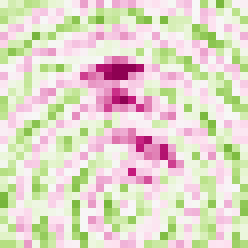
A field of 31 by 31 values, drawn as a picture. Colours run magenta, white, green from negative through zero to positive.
Odd rows or columns: none. Dips: two. Rings: centred on the bottom middle. Average level on the scale: 50%. Slope: none.
